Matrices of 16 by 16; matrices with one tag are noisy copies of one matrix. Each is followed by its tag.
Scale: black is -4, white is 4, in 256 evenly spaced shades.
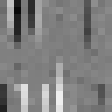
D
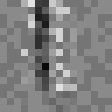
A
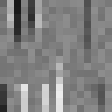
D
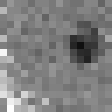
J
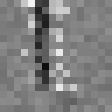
A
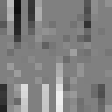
D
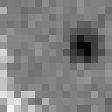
J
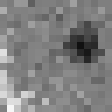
J
